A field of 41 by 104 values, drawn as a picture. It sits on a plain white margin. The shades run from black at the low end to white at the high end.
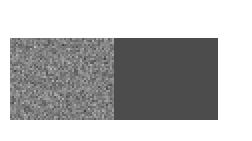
The table splits into one row of 2 panels. Panel 1,1: middling, fine-grained. Panel 1,2: low, flat.
